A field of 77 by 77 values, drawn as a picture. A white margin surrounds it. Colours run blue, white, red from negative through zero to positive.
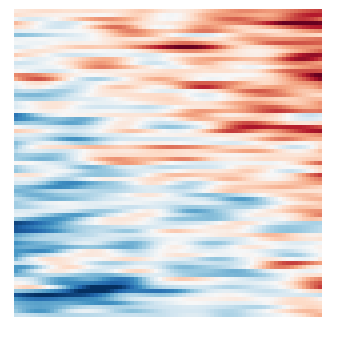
The ninth with the lowest average is the bottom left. Neither half mirrors the other. The grain runs across in streaks. The top right is the ninth with the highest average. Values rise toward the top right.
